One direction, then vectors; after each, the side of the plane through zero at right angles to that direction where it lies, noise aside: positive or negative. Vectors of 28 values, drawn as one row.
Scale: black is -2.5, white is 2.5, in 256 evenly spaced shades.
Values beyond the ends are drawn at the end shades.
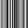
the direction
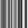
negative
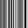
negative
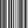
negative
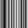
negative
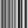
negative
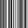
negative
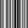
positive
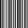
negative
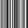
positive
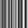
negative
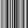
positive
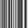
negative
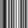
negative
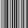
positive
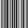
positive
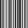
negative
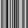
positive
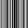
positive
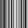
negative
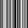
positive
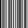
negative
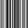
positive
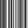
negative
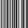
positive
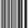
negative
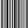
positive
